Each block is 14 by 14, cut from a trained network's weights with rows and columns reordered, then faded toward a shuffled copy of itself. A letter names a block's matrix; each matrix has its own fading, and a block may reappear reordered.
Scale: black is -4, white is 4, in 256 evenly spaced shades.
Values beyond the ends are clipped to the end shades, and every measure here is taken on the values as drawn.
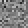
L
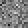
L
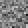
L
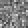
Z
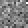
Z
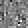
Z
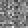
Z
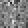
Z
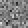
L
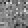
Z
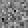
Z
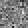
L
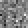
Z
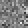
L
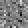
L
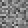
L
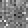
Z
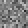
L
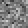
L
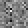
L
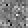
Z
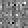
Z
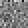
L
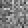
Z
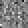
Z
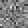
L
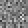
L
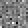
Z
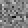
Z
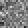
L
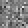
Z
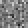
Z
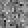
Z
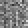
Z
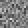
L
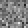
L
